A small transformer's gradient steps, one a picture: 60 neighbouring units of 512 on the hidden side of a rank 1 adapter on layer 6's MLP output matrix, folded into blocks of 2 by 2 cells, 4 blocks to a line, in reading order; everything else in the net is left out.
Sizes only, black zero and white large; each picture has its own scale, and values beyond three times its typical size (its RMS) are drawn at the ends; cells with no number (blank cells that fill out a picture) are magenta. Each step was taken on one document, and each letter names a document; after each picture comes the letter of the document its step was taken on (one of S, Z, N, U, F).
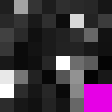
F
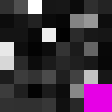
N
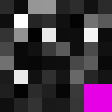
N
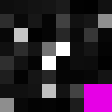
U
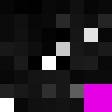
U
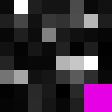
F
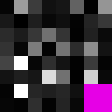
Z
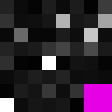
U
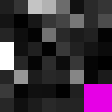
N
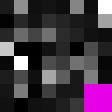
Z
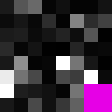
F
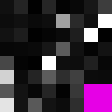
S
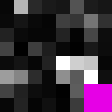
F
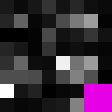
F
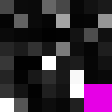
S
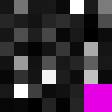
Z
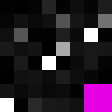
U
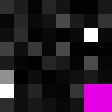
S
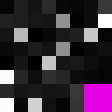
S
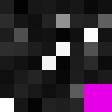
U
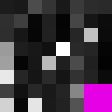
S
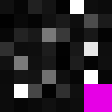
Z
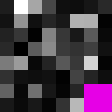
F
